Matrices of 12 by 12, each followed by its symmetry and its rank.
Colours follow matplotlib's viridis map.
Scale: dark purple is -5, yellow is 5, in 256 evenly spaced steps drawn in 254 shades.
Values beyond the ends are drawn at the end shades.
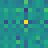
neither, rank two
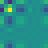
symmetric, rank one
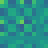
symmetric, rank two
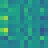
neither, rank two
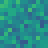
symmetric, full rank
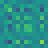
symmetric, rank two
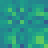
symmetric, rank two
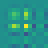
symmetric, rank one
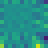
antisymmetric, rank two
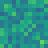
symmetric, full rank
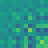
symmetric, rank two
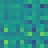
antisymmetric, rank two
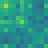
symmetric, rank two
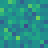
symmetric, full rank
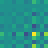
symmetric, rank one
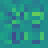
antisymmetric, rank two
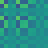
symmetric, rank one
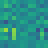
neither, rank two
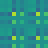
symmetric, rank one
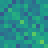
symmetric, full rank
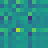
antisymmetric, rank two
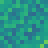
symmetric, full rank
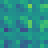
antisymmetric, rank two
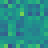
neither, rank two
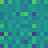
neither, rank two
